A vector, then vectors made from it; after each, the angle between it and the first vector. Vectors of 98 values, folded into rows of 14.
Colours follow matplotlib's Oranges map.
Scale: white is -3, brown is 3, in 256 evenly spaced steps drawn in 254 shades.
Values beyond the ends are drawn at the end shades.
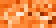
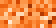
nearly parallel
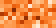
orthogonal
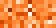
partly opposed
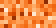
orthogonal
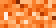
partly aligned
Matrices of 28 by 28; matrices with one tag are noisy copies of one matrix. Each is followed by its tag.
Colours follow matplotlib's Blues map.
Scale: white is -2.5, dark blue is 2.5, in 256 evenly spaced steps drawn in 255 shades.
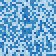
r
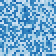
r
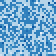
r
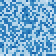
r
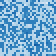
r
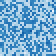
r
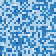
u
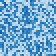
r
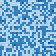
u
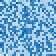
r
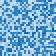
u
